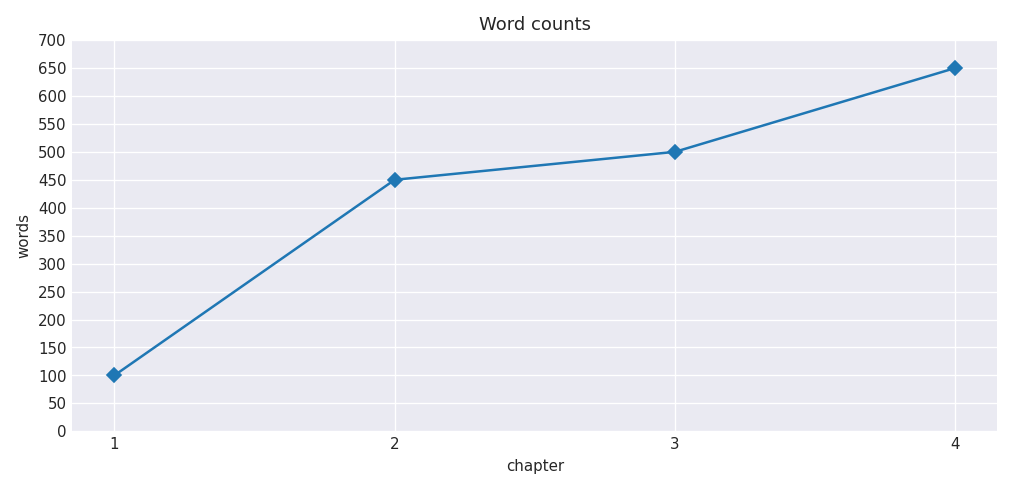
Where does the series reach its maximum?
4
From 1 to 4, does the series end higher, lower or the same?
higher
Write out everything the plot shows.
Title: Word counts
x-axis: chapter, ticks 1 2 3 4
y-axis: words, ticks 0 50 100 150 200 250 300 350 400 450 500 550 600 650 700
Values:
100 450 500 650
